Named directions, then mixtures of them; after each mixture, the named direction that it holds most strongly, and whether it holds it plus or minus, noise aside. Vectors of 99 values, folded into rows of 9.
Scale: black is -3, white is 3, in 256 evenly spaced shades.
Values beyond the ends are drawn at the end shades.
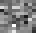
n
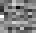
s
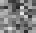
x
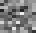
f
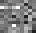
n, plus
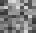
x, minus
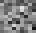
f, minus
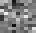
n, minus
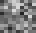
x, minus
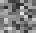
x, plus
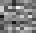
s, minus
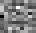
s, minus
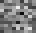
x, minus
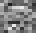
f, minus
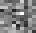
n, plus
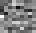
s, plus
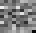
f, plus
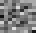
f, plus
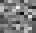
x, minus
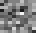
f, plus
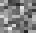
x, plus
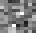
n, plus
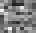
s, minus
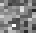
n, plus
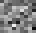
f, minus
